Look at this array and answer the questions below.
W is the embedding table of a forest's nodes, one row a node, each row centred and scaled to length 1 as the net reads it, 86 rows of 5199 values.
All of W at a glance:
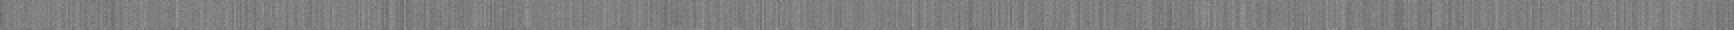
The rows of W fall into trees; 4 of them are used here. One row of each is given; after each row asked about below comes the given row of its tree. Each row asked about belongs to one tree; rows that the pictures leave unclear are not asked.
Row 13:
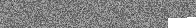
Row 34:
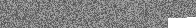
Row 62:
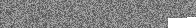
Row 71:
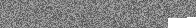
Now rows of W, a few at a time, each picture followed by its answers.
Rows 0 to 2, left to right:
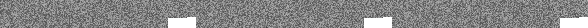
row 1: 62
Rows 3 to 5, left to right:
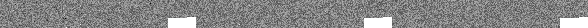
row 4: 34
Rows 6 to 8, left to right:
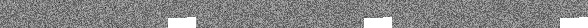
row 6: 34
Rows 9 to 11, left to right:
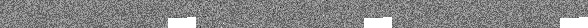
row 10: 71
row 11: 71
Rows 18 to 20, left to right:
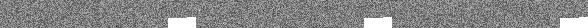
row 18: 34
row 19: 71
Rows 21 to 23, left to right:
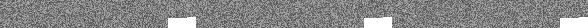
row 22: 34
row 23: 13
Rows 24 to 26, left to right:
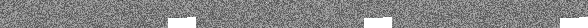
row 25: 34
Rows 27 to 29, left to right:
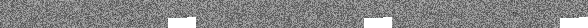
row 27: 62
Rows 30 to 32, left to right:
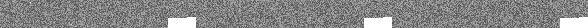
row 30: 13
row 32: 62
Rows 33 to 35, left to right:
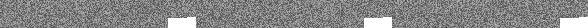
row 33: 62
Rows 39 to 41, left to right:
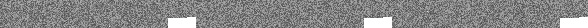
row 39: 62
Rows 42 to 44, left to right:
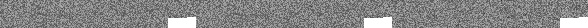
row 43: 62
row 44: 13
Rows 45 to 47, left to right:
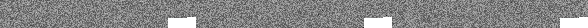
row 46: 71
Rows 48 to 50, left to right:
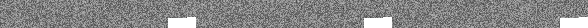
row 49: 62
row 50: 34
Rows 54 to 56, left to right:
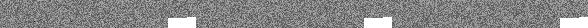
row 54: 34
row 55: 71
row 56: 62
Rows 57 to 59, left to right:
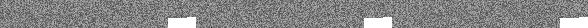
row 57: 62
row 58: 13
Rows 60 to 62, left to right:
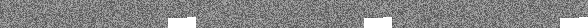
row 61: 62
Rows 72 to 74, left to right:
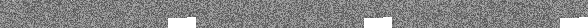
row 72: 13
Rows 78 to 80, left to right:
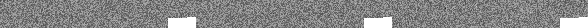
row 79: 62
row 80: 34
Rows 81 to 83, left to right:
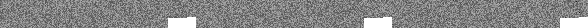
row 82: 62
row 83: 34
